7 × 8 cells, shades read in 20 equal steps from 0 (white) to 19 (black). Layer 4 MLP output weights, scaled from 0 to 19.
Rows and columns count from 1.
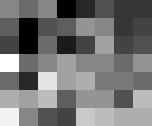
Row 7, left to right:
1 9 13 14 4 5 6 6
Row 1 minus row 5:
-2 -5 7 12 10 3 5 4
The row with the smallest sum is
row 7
